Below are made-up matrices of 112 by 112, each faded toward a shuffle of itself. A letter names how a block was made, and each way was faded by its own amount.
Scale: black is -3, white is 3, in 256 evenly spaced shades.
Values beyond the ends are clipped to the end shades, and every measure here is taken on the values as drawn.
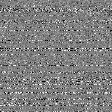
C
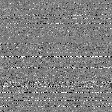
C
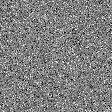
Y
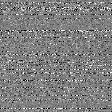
C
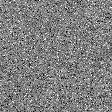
Y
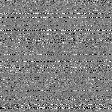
C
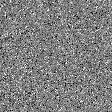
Y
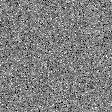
Y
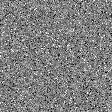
Y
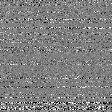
C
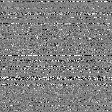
C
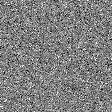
Y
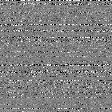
C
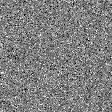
Y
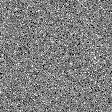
Y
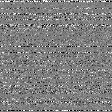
C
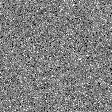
Y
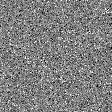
Y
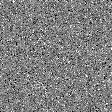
Y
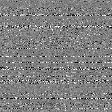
C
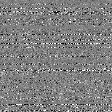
C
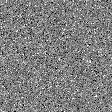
Y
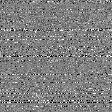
C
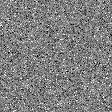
Y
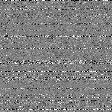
C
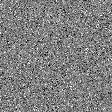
Y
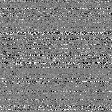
C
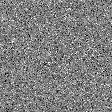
Y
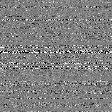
C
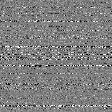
C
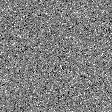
Y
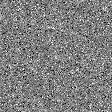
Y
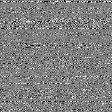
C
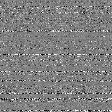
C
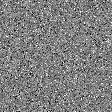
Y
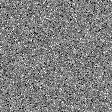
Y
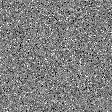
Y
